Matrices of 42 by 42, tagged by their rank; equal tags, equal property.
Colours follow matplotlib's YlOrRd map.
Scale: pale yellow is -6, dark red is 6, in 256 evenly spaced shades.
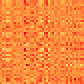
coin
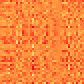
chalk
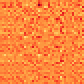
chalk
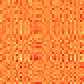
coin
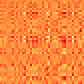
coin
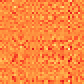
chalk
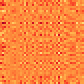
coin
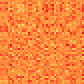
chalk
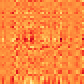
coin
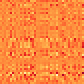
coin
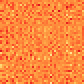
chalk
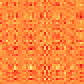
coin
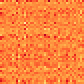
chalk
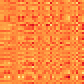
coin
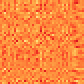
chalk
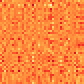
chalk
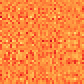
chalk
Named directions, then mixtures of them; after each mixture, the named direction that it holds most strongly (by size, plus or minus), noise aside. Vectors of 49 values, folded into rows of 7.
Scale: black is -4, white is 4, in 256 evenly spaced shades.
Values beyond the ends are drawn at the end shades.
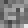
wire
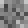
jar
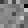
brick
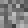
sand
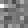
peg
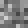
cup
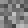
sand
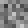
sand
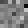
brick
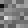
peg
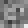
wire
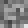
wire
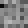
peg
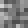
cup
